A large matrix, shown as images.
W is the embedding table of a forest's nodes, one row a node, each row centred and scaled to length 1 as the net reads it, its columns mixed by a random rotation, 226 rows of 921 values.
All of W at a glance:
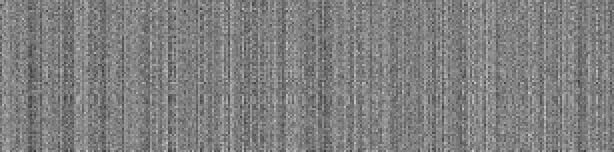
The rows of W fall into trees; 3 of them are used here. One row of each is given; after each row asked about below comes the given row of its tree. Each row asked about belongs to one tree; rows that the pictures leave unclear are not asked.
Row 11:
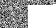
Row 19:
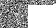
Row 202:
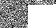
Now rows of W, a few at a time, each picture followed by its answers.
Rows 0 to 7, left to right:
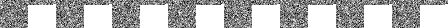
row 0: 202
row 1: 11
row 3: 19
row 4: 11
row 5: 11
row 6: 11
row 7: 11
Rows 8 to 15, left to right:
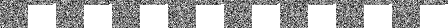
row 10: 19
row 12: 19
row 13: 19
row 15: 11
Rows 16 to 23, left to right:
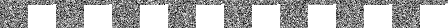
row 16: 11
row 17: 11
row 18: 202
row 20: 11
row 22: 11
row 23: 19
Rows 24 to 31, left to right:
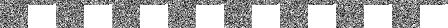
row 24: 19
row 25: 202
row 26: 19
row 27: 19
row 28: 19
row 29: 19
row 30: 11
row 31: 11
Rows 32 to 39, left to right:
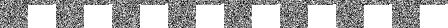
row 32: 19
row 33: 11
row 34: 19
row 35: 19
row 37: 11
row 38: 202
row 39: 19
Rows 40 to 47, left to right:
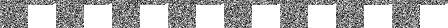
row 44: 202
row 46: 11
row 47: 19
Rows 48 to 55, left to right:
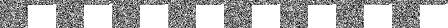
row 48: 11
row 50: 11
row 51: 19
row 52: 202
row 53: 11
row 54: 19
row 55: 19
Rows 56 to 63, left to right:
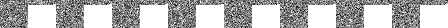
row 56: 202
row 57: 19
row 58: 19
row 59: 11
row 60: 202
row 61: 19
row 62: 11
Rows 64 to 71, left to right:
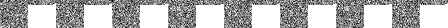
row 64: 19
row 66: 19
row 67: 11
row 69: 19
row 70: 11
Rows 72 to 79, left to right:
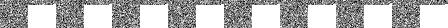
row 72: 19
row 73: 19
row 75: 11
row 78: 19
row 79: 11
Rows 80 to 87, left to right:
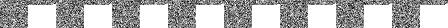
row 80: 11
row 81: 19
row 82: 19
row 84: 11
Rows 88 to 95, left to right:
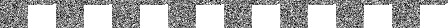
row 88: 19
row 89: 11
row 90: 11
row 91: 202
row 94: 202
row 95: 19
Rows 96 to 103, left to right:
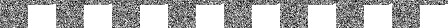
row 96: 11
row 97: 19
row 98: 11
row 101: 19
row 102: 19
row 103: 11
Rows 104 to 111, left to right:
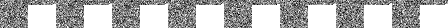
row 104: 19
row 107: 19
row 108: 202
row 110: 19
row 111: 19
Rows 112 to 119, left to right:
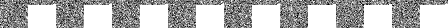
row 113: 19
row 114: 19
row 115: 19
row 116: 19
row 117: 11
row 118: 202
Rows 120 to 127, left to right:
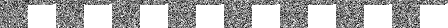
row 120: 19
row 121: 19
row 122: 19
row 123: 11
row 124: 11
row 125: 11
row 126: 11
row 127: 19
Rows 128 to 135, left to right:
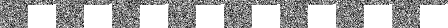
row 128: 202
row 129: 19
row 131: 11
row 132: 11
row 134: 202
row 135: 19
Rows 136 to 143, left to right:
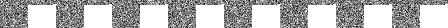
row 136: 11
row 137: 11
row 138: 202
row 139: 11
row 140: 11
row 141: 19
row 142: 202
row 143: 19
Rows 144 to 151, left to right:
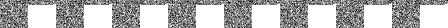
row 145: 19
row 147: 19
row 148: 19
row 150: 19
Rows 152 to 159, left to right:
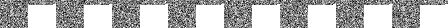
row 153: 19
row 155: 19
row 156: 11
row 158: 19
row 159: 11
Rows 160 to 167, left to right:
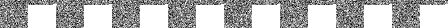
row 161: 11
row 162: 11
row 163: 11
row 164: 19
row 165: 11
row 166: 19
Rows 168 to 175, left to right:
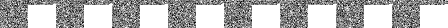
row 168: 19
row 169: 19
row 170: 11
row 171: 19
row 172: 19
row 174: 11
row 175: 11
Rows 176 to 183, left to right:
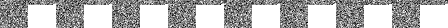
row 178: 11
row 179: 19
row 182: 11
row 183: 19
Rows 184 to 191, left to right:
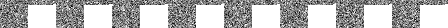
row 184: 19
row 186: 11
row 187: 19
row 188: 11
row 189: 19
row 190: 19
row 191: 11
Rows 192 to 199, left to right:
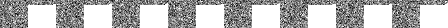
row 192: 11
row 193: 19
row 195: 11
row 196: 19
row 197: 19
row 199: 19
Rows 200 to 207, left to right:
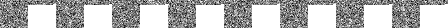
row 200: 19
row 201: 11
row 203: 11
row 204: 19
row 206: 11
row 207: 11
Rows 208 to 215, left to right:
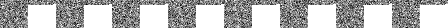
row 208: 19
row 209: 11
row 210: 19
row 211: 11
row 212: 11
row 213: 19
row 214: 19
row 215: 19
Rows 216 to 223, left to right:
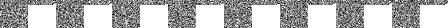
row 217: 19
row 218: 11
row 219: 19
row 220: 11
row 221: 19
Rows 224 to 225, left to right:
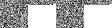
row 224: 19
